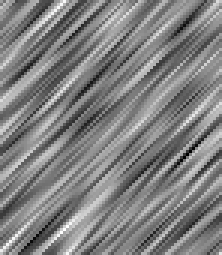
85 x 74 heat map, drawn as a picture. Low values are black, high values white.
Average level on the scale: 50%. Odd rows or columns: none. Histogram: bell-shaped. Grain: diagonal, up to the right. Mirror symmetry: none. Slope: none.
